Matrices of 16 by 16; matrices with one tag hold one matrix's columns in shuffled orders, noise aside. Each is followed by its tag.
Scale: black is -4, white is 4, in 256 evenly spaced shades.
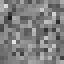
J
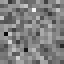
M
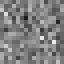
J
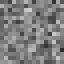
M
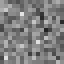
J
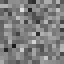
M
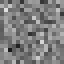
M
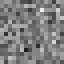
M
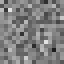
M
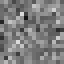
J
